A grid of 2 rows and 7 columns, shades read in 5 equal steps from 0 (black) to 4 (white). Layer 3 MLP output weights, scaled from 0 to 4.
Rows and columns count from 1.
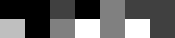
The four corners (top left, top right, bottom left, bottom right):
0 1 3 1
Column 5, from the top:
2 2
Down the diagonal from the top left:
0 0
